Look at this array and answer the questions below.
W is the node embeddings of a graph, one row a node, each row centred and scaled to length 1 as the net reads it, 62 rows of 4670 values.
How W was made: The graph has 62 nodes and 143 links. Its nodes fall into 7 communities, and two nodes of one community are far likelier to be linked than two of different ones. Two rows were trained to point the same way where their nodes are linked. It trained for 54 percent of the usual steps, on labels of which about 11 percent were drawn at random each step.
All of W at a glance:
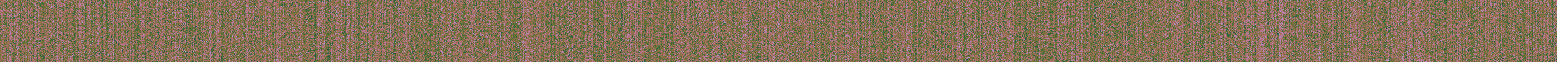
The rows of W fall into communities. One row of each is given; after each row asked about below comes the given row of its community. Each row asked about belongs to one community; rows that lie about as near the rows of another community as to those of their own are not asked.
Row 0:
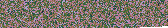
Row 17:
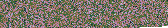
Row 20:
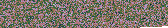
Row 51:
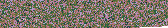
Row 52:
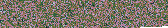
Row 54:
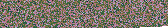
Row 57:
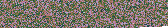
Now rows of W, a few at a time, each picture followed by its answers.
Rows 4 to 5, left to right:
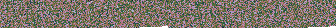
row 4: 20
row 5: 20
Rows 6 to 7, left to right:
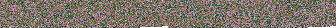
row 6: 52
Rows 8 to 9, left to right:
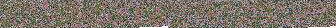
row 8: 51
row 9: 54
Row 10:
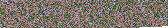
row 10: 0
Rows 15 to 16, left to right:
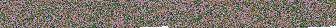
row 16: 0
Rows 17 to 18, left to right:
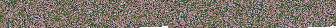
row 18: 52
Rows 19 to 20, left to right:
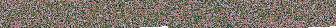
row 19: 54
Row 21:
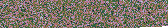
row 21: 17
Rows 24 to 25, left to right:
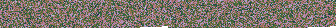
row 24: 20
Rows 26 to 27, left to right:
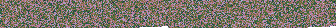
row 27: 0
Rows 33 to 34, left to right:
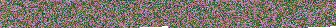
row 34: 54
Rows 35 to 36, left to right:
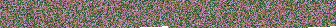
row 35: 20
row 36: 20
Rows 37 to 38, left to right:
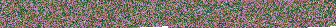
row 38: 0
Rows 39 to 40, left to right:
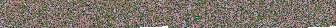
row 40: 20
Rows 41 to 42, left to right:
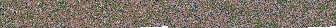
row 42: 17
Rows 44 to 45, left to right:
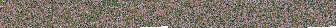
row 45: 0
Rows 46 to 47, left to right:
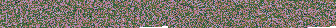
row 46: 52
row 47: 57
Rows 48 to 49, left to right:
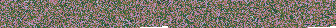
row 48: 0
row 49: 57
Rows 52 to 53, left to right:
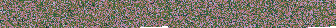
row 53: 57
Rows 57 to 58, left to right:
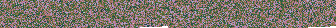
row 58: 52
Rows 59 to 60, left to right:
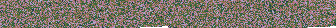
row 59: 54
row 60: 57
